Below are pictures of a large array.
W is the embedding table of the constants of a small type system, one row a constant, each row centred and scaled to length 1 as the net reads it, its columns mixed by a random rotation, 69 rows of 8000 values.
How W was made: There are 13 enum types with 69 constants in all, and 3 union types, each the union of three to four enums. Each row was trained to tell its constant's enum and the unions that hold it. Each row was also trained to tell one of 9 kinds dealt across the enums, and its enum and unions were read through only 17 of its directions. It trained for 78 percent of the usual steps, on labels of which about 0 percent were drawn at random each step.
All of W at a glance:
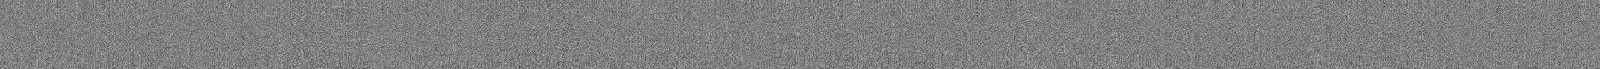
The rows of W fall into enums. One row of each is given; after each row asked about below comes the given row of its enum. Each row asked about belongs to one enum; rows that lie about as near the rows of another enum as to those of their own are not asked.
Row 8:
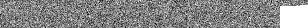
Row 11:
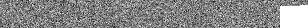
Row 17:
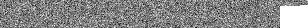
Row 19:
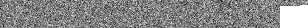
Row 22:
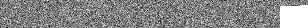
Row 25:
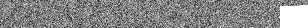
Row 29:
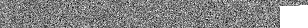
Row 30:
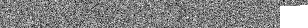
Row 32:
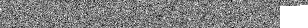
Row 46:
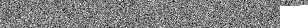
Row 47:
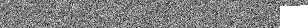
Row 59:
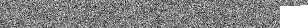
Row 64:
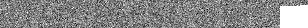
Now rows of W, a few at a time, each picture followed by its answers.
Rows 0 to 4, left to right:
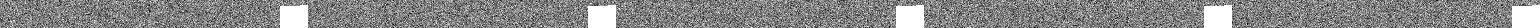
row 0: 8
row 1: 32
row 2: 30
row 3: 8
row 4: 59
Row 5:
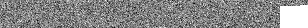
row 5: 64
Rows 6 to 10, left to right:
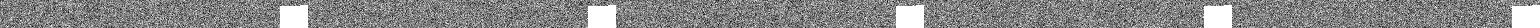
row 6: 30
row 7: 30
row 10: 22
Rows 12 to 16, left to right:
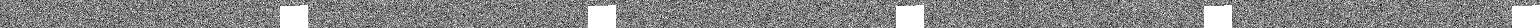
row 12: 8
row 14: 46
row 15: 8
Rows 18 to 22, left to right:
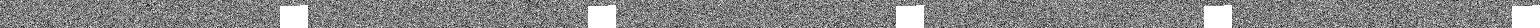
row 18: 32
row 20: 64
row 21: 30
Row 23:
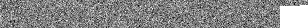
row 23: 47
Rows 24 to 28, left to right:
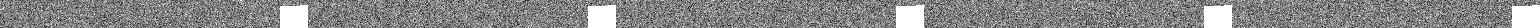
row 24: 29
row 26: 32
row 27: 11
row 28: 47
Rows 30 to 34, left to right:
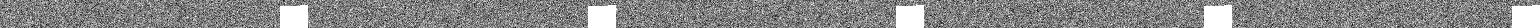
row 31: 47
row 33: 59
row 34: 47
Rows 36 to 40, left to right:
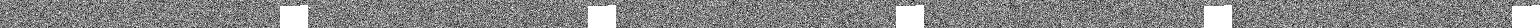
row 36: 64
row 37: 22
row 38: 29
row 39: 59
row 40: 19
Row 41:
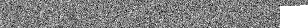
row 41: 47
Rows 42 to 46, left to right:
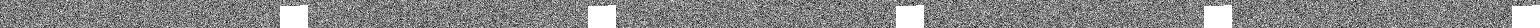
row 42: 29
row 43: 8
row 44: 30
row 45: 59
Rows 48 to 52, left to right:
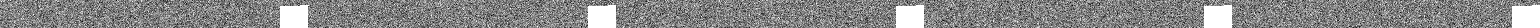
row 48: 8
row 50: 30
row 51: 47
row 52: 22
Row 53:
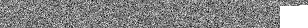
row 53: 22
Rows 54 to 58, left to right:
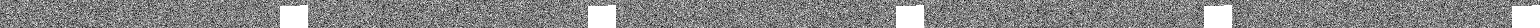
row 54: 64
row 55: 59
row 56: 29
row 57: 25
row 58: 22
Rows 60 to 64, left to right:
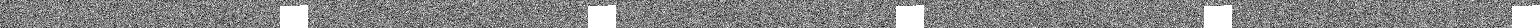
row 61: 11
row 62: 64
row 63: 22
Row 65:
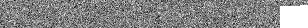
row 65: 59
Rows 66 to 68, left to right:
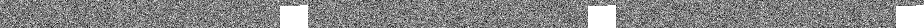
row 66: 32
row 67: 46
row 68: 64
